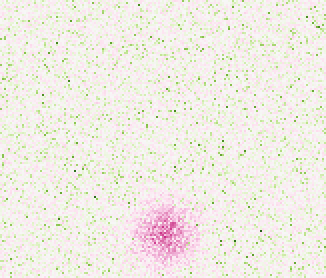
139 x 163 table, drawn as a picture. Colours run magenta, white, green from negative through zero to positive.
Neither half mirrors the other. The bottom middle is the ninth with the lowest average. One dip sinks in the bottom middle. Overall the values sit about 50% of the way up the scale.
